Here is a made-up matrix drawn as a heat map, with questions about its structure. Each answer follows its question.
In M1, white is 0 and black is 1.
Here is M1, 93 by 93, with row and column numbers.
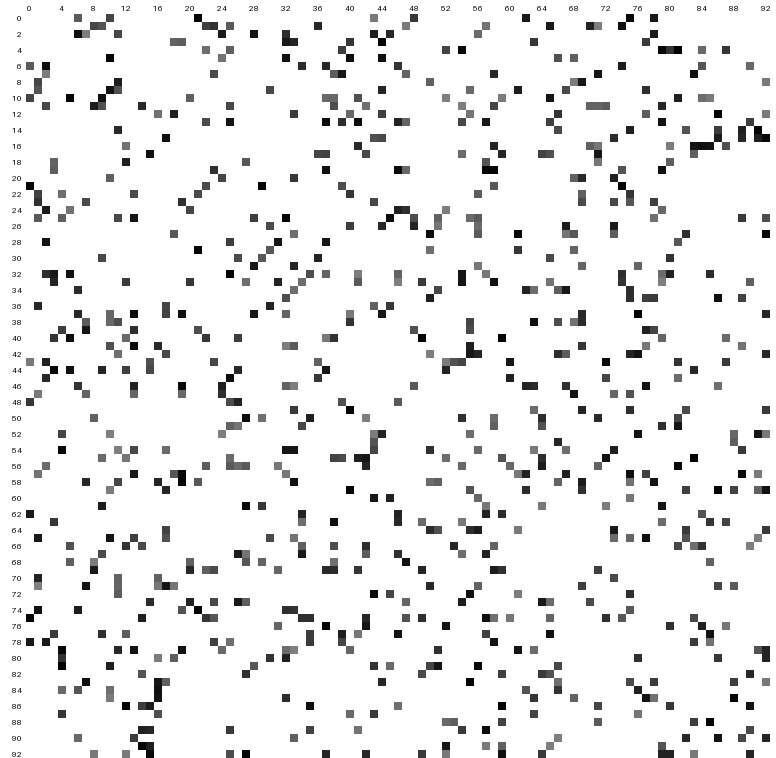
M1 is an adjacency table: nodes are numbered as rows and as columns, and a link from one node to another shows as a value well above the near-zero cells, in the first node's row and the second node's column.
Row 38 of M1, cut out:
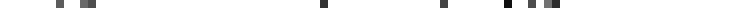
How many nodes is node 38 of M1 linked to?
9
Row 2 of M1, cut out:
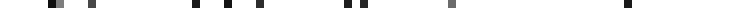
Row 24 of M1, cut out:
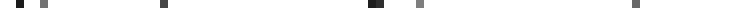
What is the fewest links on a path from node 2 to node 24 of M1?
1
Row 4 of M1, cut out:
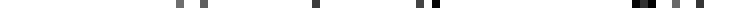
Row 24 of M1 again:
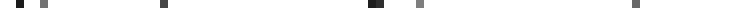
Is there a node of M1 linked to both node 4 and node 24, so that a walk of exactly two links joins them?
yes
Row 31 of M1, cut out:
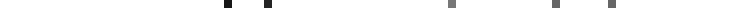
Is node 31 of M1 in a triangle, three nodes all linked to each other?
no
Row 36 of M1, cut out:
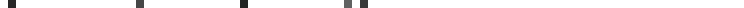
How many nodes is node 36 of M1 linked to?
5
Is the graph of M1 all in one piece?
yes
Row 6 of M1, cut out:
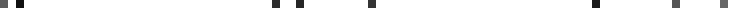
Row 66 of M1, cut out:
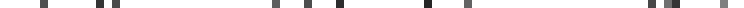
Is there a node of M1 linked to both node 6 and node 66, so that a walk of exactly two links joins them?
yes
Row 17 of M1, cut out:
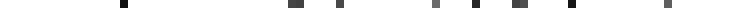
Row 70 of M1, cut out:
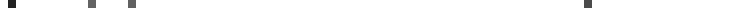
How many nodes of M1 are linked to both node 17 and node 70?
0
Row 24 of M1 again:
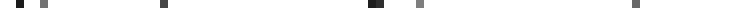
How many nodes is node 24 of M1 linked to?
7
